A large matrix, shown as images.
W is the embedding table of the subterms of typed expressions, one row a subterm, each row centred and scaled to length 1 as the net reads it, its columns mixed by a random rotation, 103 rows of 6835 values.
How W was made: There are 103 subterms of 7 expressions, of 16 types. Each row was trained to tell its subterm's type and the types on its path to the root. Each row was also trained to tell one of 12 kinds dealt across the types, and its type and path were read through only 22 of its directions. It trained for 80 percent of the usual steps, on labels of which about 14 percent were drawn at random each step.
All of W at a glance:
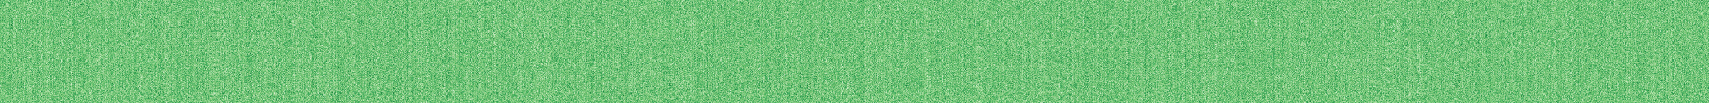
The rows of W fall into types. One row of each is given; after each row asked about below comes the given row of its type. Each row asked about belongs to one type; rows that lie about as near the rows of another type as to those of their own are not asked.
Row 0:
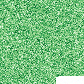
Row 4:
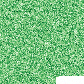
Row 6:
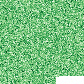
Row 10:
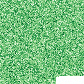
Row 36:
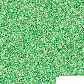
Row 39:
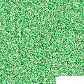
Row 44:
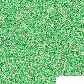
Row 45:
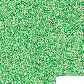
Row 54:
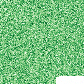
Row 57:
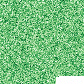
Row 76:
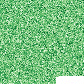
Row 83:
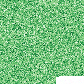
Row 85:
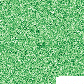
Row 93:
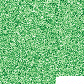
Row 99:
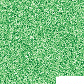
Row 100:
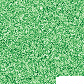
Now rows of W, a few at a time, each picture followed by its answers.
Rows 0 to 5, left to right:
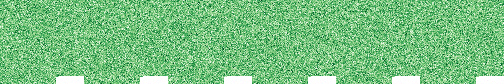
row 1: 44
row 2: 54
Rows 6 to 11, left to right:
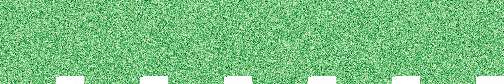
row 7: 93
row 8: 6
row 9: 57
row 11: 0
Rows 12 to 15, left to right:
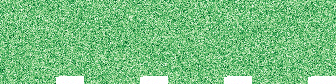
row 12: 76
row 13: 39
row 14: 6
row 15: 76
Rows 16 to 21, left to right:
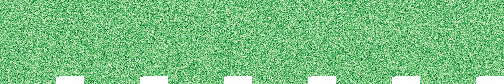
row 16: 4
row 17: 83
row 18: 36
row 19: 10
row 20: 83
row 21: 45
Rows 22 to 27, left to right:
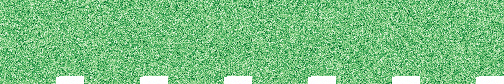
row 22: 10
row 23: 85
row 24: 36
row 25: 36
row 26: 100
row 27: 44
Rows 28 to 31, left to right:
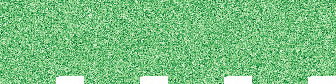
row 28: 93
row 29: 83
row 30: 0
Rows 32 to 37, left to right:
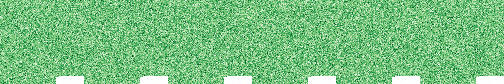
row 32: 44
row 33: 45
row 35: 10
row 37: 10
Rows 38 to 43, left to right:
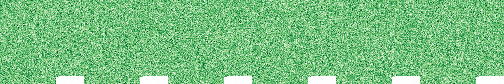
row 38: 0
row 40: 100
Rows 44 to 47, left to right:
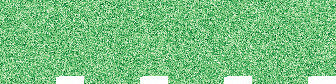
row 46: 57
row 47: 83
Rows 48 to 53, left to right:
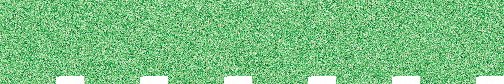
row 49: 93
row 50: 10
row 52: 4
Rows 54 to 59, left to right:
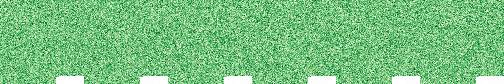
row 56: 44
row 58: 83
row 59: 4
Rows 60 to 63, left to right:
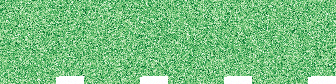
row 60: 4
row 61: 4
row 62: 39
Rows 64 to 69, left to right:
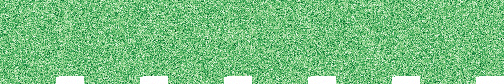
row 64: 93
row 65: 93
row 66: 100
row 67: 54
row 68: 57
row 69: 6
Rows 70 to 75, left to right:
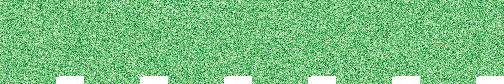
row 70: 54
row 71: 99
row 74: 99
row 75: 4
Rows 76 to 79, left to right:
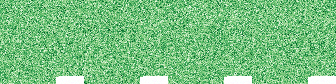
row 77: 36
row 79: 36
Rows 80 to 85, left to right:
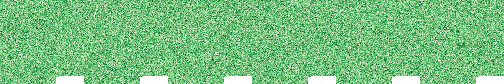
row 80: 57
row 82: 6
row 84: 83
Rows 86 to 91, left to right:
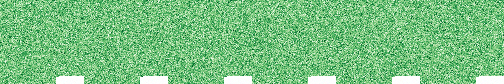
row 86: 76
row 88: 54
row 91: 36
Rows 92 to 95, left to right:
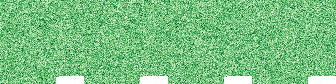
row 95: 54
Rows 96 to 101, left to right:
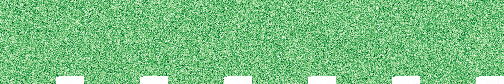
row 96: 85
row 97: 10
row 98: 99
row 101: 57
